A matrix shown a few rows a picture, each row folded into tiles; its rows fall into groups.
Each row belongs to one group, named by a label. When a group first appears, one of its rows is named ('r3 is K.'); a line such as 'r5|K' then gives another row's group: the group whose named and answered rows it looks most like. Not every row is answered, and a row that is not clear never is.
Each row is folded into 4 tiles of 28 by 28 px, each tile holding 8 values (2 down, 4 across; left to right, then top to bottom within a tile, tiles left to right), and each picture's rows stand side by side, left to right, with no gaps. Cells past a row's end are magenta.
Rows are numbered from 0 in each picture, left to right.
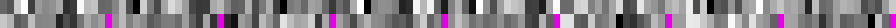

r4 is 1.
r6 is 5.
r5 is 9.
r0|9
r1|1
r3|9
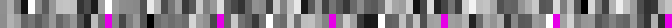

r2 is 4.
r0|1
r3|4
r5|1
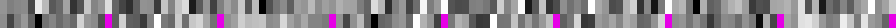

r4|4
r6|1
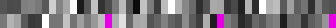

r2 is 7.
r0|4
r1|1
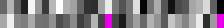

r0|1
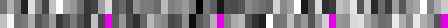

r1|7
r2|4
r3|5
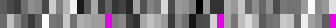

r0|4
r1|7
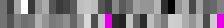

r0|9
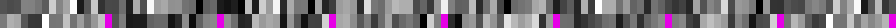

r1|7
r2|7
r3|1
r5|7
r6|7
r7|4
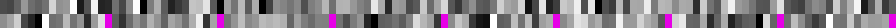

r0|4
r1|9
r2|5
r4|4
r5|5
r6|1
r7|4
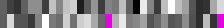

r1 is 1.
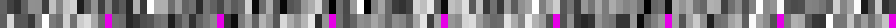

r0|4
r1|7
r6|5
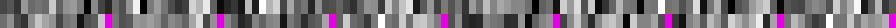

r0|7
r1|9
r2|7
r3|4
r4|7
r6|9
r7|4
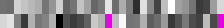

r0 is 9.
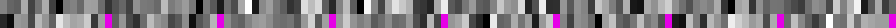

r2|9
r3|1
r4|4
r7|4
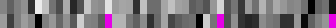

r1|1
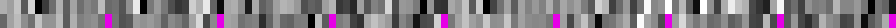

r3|7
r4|5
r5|5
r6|1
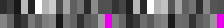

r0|7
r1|7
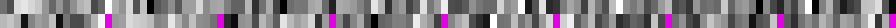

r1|5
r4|4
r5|1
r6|7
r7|9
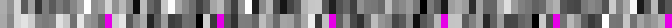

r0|5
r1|1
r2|9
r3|7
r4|1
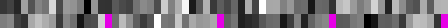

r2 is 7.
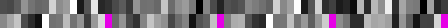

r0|4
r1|7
